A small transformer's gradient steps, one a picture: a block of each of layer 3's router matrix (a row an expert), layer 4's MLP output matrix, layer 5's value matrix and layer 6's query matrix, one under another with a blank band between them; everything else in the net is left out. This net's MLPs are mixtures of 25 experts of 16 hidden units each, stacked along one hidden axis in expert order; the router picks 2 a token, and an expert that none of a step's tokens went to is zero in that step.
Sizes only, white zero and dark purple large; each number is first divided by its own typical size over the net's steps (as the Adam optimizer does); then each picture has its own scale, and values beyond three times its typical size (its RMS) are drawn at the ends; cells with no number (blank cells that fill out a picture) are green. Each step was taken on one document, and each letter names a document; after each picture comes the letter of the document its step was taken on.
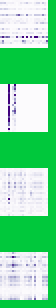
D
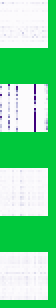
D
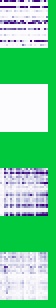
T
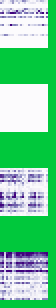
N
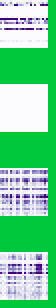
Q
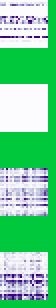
Q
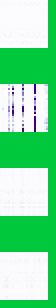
D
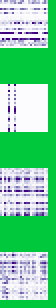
T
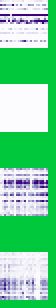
T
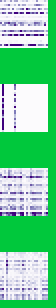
N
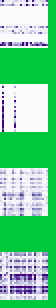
N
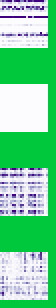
N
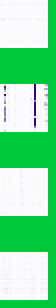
D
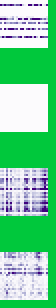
Q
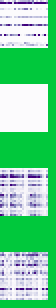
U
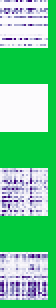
N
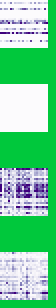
T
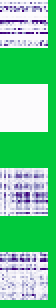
T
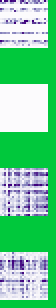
T
